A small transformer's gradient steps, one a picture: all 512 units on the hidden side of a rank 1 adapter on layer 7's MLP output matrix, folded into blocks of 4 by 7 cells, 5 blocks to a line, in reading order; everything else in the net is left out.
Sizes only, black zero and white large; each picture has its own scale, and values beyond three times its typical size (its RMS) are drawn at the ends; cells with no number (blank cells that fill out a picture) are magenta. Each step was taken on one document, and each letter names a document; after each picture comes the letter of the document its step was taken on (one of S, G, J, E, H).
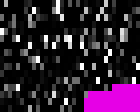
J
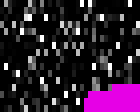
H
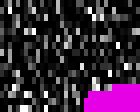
H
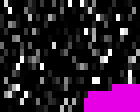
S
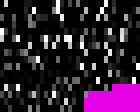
J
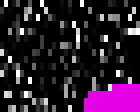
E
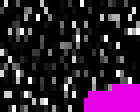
E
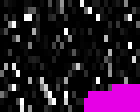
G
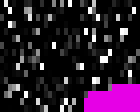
S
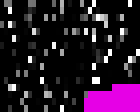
S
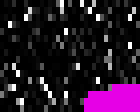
G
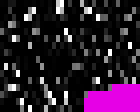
G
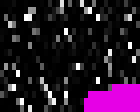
G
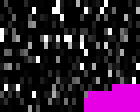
J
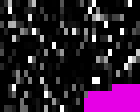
H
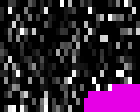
E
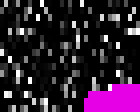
E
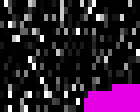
H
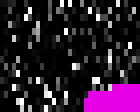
G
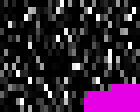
G
